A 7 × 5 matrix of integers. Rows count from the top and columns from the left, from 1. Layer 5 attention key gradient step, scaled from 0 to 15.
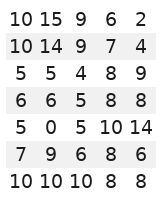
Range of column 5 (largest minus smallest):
12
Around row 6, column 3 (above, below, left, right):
5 10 9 8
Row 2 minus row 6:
3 5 3 -1 -2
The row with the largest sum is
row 7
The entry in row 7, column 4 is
8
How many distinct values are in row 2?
5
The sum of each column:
53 59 48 55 51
